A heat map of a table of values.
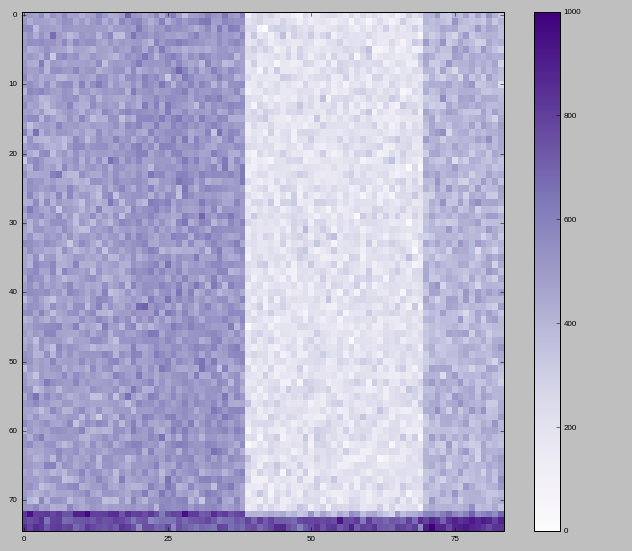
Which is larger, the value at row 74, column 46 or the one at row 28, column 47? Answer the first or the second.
the first
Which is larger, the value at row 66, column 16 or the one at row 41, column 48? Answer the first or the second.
the first
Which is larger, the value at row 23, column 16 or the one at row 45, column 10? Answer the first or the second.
the first
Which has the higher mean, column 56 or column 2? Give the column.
2
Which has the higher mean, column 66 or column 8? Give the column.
8
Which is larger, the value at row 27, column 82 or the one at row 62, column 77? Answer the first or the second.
the first
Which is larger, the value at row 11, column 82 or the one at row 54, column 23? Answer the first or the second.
the second
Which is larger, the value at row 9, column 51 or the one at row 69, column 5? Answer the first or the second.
the second
